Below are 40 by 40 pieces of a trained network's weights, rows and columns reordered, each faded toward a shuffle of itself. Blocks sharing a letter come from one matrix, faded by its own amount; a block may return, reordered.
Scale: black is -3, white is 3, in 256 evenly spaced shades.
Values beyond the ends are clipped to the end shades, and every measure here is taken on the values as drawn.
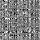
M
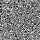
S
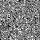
S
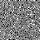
S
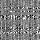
M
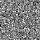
S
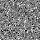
S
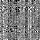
M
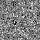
S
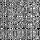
M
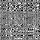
M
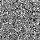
S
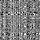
M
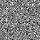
S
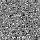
S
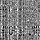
M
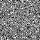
S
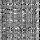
M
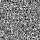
S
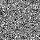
S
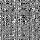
M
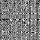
M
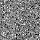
S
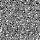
S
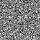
S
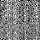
M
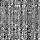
M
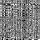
M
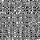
M
